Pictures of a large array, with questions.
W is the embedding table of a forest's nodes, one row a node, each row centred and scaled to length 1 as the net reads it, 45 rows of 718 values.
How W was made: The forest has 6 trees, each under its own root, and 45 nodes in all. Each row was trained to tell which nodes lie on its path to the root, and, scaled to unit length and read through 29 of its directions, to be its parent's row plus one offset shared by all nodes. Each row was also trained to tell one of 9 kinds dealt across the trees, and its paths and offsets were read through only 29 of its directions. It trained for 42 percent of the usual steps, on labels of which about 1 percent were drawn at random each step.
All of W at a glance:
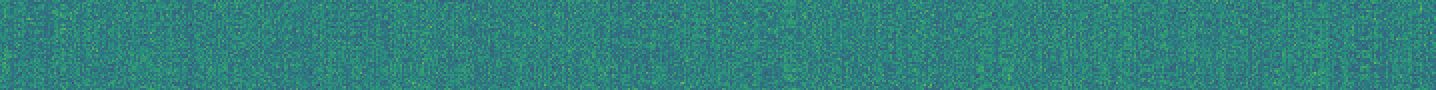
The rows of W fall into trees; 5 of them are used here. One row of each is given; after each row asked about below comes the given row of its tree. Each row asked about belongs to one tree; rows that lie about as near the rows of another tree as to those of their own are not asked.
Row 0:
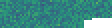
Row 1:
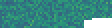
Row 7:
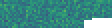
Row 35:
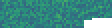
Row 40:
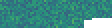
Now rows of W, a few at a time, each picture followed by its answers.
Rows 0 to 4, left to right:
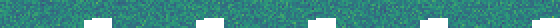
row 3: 35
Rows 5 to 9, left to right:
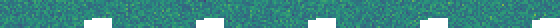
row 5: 0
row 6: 7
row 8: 35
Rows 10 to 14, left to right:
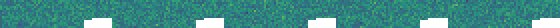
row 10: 1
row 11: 40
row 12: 7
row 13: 1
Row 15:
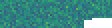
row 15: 7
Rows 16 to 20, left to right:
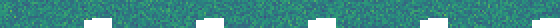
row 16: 7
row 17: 7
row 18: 0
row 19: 35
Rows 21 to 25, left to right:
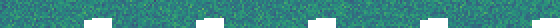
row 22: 7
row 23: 40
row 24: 7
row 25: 0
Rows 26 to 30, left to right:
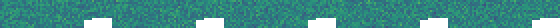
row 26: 35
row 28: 0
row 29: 35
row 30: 40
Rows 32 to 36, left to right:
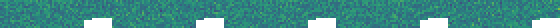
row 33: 35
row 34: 35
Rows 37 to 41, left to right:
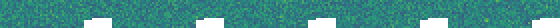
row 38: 40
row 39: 35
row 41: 7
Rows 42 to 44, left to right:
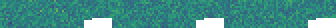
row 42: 7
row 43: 35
